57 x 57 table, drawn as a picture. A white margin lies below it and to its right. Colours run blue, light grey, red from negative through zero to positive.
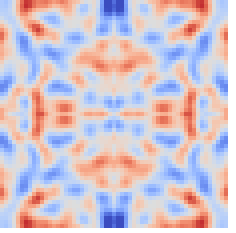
Mirror symmetry: left to right and top to bottom. Average level on the scale: 50%. Lone odd cells: none. Grain: blotchy.
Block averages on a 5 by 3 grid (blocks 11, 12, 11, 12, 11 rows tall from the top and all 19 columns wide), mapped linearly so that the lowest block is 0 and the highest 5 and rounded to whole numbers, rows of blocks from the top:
4 0 4
1 5 1
5 1 5
1 5 1
4 0 4
